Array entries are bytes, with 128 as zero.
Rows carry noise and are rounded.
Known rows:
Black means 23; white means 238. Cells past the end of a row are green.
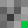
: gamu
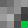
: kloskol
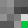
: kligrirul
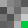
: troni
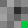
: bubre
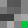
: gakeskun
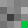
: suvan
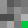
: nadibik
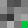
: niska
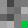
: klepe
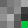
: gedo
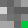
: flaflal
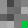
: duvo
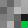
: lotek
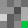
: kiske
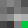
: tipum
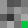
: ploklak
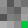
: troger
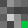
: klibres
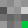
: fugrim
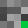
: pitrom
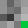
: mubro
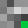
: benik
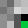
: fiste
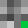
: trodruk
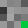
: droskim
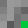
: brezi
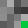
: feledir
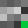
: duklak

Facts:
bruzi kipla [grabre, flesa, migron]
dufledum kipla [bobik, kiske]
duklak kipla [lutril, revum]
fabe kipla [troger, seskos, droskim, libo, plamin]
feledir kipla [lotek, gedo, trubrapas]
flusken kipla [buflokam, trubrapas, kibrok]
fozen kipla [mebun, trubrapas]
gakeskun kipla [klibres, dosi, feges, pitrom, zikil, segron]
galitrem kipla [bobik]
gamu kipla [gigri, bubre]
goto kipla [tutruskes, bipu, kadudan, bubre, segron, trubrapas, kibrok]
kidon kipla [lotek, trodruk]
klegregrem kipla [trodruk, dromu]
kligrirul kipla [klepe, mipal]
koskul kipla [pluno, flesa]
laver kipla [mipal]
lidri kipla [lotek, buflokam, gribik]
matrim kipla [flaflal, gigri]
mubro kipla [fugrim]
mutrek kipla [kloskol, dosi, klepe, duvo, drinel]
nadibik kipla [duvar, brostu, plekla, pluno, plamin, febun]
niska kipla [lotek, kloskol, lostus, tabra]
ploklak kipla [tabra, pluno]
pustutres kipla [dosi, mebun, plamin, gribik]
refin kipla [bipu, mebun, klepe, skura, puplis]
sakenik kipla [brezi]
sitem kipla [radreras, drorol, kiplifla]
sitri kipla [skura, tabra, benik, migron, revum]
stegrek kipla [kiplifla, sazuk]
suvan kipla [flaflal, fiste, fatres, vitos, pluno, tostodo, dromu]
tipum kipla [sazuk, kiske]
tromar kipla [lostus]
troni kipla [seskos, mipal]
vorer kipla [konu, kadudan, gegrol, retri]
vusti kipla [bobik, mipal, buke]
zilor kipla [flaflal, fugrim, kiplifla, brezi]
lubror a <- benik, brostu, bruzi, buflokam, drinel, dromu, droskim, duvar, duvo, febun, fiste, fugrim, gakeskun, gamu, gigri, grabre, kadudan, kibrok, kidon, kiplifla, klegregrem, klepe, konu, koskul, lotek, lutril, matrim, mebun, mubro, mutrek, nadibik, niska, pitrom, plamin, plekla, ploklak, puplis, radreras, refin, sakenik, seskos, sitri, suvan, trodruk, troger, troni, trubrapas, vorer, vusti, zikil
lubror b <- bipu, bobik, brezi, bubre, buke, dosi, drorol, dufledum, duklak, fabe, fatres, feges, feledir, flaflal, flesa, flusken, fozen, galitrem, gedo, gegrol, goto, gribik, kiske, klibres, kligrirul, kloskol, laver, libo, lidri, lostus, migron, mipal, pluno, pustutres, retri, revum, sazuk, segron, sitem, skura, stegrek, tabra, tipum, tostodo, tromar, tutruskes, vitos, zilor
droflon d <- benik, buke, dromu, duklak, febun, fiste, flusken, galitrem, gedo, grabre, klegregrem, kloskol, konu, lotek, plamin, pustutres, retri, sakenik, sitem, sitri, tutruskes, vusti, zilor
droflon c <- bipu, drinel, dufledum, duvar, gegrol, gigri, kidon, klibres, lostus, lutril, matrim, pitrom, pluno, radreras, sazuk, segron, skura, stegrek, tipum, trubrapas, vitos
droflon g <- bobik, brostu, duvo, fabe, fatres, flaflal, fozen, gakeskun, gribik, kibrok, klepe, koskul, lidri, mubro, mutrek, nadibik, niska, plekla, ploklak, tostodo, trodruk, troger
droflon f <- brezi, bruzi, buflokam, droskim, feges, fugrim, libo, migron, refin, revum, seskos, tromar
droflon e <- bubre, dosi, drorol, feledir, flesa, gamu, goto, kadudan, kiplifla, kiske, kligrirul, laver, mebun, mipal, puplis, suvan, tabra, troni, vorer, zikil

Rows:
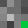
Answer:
skura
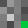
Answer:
pluno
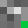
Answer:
bruzi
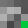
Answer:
revum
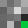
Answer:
klegregrem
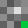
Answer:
sitri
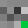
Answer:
zikil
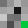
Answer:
drorol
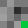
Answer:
dosi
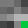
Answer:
dufledum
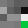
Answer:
fabe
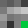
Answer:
lutril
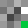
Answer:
kiplifla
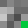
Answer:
flesa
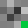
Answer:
kadudan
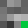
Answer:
stegrek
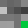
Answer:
gribik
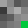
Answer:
refin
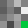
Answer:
radreras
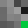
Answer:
tromar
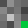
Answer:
lostus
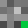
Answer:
galitrem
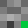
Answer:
sazuk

